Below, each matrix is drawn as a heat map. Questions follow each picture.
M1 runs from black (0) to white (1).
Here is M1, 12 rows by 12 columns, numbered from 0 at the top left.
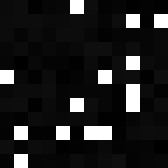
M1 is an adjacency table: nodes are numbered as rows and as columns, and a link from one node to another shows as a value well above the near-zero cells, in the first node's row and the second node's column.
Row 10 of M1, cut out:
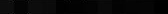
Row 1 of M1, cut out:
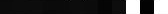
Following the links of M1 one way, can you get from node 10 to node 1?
no
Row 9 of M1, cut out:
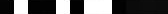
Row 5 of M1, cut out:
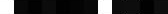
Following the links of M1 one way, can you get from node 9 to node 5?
yes
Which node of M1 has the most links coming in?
node 9
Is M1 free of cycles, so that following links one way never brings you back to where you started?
no
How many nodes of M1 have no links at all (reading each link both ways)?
4
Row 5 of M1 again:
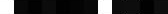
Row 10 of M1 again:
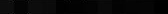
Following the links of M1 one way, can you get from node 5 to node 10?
no
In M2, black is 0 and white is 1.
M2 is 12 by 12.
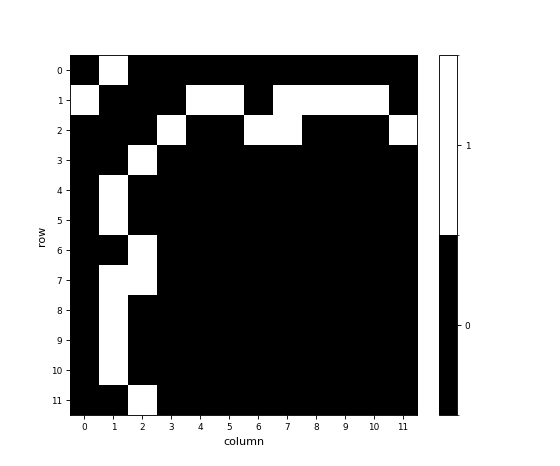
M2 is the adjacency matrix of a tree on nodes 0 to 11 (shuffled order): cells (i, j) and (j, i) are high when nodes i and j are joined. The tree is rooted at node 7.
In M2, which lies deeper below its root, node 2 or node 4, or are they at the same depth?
node 4
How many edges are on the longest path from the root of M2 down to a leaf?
2
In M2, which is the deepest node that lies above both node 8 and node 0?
1
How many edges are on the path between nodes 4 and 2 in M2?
3
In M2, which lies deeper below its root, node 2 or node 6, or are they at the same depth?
node 6
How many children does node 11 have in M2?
0
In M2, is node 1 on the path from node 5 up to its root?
yes
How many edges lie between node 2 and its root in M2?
1
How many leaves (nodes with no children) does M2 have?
9
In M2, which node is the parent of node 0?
1
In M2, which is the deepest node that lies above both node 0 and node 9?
1
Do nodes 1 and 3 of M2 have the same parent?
no
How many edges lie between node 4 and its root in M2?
2
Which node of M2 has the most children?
1
